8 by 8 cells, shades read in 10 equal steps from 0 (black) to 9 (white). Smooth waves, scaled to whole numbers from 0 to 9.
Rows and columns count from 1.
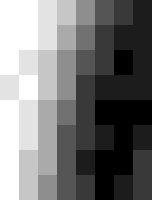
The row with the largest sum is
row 1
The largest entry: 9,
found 10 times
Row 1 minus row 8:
0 2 3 4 3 3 1 -1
